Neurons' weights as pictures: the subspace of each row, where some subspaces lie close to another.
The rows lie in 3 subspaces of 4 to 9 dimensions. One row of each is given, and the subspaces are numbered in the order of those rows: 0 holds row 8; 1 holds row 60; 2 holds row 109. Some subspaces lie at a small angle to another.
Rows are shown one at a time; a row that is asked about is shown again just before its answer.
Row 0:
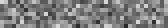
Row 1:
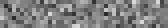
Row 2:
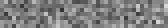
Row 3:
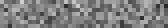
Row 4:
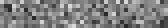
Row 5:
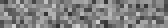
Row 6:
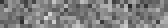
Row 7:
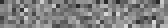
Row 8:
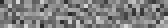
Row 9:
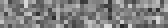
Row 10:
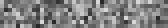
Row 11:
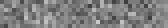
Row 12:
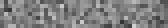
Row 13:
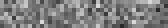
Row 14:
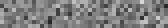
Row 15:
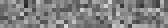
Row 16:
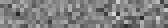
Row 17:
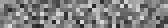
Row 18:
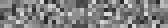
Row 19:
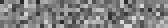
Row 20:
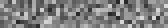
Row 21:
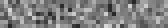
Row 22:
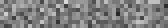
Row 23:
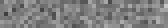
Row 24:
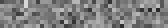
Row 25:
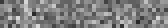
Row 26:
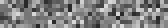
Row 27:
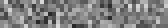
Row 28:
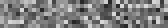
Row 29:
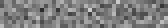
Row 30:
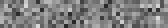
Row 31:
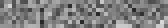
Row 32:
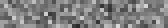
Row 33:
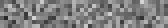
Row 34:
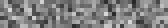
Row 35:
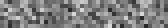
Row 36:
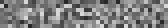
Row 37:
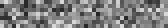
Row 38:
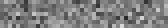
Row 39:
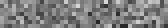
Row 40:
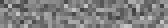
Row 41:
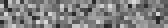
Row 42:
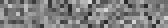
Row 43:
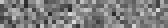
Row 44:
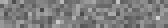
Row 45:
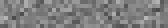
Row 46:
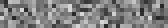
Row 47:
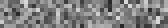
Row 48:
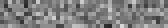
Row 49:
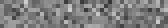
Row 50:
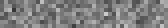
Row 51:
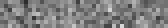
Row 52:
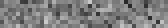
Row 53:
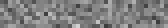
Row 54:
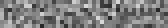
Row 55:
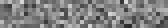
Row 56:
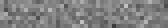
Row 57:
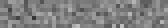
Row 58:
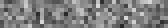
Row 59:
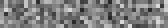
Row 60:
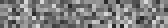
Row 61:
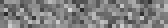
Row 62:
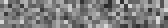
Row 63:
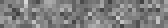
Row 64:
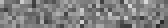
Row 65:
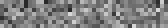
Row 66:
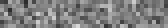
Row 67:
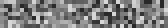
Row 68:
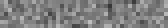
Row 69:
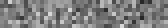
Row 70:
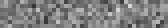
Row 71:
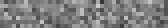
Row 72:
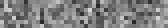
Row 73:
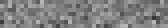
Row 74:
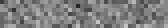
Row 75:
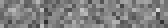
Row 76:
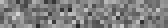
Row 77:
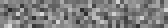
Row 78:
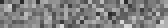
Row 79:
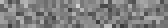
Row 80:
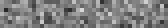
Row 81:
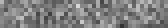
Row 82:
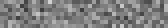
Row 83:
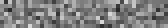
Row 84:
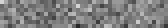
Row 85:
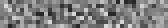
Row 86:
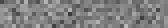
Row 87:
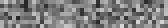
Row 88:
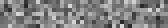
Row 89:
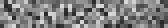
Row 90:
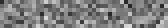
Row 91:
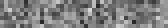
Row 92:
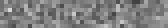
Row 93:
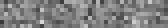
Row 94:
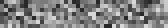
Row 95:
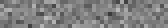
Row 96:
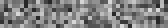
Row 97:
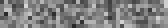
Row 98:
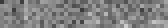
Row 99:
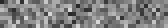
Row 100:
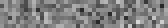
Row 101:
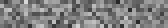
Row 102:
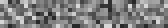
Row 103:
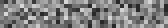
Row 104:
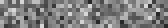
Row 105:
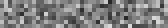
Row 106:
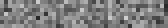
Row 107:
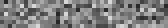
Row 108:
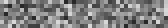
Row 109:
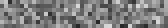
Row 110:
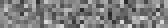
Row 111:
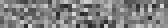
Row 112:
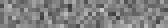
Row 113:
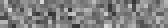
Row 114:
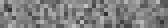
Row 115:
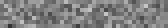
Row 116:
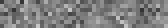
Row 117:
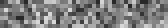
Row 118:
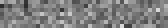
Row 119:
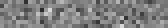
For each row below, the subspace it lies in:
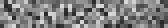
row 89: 2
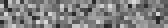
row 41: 2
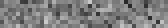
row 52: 0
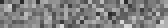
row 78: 2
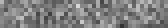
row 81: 0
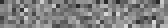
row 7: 1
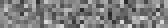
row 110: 0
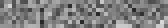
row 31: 0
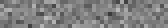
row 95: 0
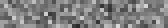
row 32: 0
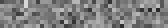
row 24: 2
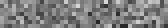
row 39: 2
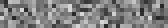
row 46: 0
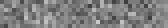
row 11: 0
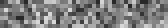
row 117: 0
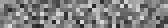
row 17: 0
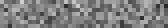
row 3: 0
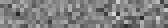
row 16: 0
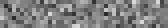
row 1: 0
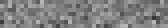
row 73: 0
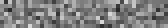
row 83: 0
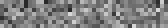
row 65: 1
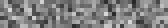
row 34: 1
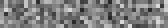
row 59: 2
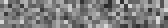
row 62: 2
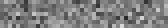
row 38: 1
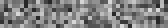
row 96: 0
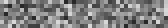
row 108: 0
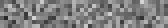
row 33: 0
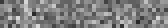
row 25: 1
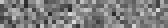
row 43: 1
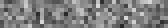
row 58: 2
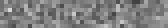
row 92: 0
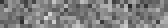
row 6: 0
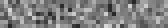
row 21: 1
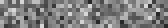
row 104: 0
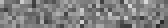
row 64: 2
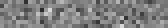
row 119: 0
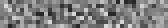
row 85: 0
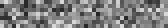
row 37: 0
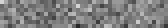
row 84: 1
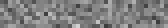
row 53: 1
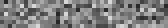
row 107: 0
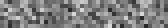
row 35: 1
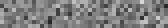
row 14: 0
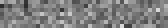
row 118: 0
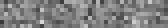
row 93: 2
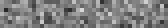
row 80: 0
